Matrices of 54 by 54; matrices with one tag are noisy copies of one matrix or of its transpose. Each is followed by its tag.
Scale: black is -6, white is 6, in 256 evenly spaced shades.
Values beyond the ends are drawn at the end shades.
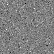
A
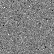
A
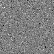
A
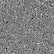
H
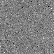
H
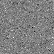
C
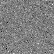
H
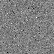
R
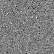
R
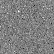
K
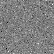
H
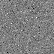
R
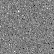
K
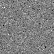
A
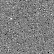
K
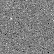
K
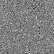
R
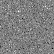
K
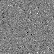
C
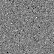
R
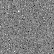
K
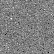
K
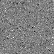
C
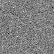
R
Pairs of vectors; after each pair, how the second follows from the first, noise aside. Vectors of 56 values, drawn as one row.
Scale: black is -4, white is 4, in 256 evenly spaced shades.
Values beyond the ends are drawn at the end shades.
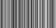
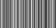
negated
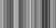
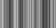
copied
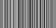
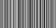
copied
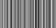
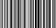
scaled up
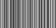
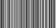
negated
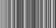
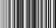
scaled up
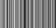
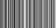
negated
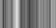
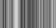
copied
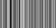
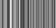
negated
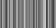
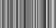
negated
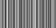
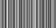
copied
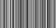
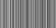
shrunk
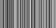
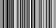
scaled up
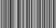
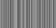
shrunk
